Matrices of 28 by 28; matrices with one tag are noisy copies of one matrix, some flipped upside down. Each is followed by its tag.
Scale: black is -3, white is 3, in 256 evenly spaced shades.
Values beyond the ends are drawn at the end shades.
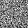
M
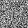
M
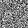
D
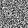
D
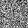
M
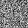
M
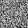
M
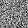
M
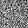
M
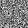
D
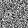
D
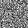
D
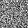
M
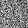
M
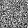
M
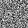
D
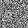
D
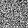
M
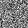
D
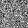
M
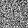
M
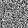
D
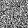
M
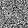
D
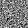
D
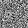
D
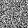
M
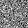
M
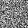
M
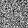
M
